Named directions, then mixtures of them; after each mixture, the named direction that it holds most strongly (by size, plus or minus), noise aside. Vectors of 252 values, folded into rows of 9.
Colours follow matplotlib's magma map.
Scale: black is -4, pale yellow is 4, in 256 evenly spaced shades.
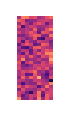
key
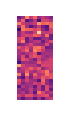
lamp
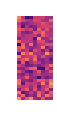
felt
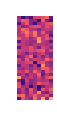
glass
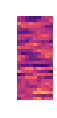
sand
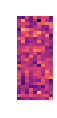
lamp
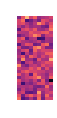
key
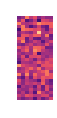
lamp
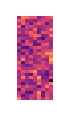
key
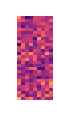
felt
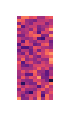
key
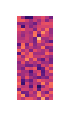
felt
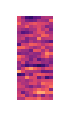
sand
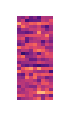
sand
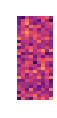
glass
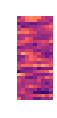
sand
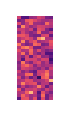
key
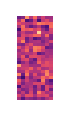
lamp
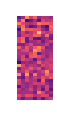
lamp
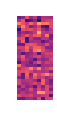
lamp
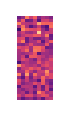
lamp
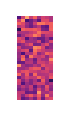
lamp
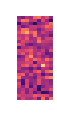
glass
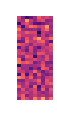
lamp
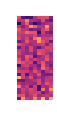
glass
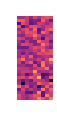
key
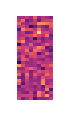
lamp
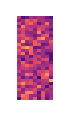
key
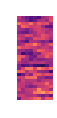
sand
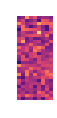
lamp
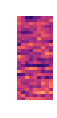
sand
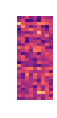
lamp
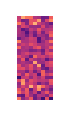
glass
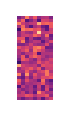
lamp
